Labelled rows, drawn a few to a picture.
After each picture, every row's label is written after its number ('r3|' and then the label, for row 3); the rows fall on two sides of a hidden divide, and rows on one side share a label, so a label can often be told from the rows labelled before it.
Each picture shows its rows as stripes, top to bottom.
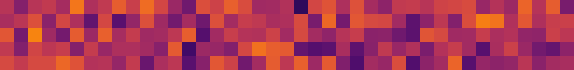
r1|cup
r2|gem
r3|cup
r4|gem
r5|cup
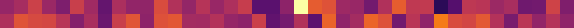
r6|cup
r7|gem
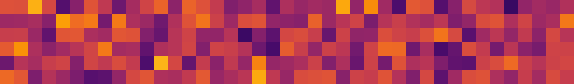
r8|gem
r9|cup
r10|cup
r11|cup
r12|cup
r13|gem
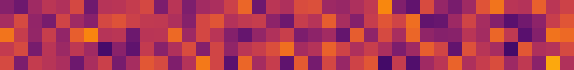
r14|cup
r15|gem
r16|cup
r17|gem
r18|gem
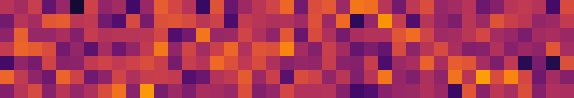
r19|gem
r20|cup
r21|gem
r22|gem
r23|gem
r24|cup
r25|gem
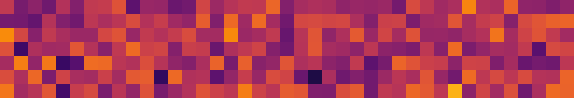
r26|gem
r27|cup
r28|cup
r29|cup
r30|gem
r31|gem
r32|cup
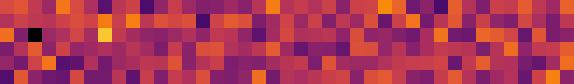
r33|cup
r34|cup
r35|cup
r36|gem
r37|gem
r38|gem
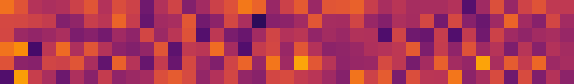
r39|cup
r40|cup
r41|gem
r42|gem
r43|cup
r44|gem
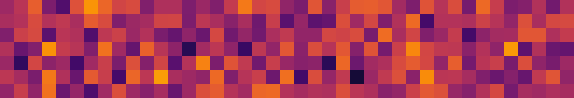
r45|cup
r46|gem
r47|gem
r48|gem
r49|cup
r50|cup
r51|gem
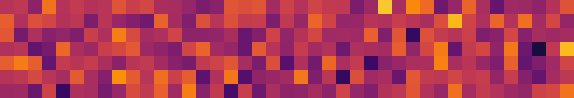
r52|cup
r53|cup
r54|cup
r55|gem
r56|gem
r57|cup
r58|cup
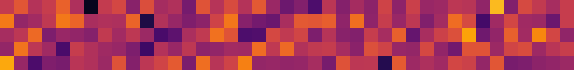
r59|gem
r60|cup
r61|gem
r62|gem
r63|cup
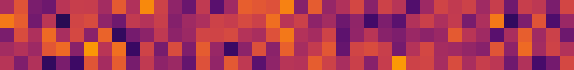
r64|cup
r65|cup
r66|gem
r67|gem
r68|cup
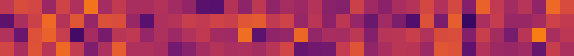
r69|cup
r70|cup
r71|cup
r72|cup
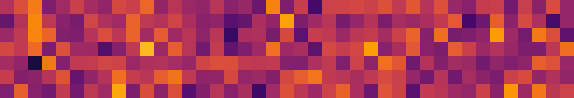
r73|gem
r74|gem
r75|gem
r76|gem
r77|cup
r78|cup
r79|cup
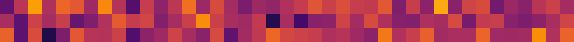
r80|gem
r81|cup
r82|cup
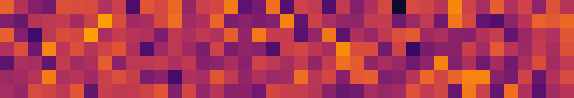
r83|cup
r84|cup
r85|cup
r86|cup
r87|gem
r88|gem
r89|gem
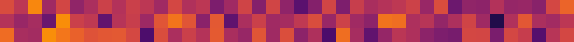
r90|gem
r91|cup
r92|cup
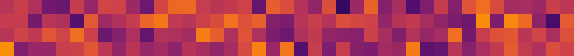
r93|gem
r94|cup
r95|cup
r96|cup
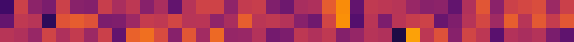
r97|gem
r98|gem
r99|gem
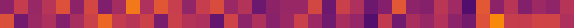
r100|cup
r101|cup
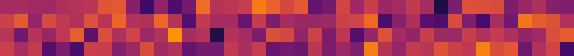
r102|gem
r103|cup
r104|cup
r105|gem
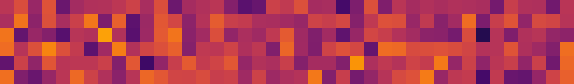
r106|gem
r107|cup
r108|gem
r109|cup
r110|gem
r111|cup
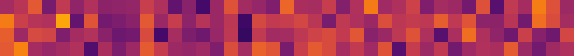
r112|gem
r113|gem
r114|gem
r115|gem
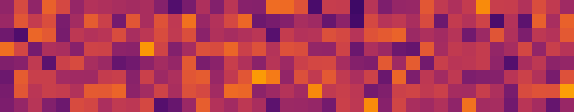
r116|gem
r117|cup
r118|cup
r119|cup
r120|gem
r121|gem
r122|cup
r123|gem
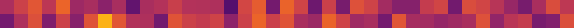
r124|gem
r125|gem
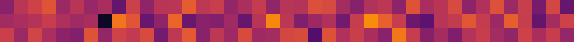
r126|gem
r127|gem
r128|gem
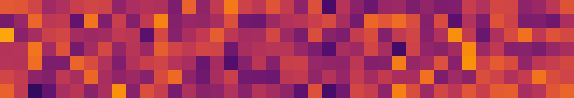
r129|cup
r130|gem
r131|cup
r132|gem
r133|gem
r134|cup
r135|cup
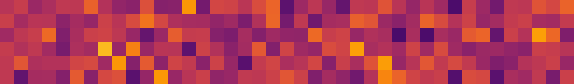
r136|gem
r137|gem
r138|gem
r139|gem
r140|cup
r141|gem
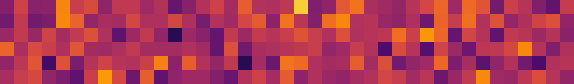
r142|gem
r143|gem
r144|gem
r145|cup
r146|gem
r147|gem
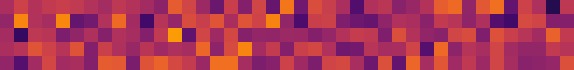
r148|cup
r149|gem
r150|cup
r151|gem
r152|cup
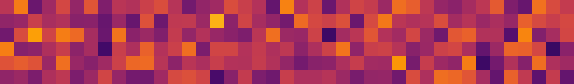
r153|cup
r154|gem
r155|gem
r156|cup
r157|gem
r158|gem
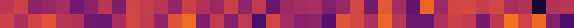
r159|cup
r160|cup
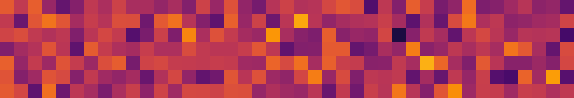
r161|gem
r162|cup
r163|gem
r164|gem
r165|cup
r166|cup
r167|cup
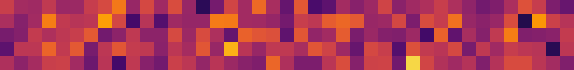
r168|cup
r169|cup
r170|gem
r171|cup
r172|gem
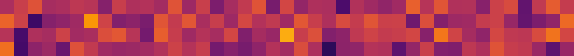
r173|gem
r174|cup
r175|cup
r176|cup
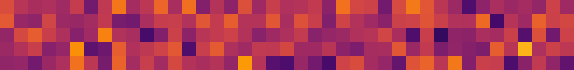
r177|cup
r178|cup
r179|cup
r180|cup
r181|cup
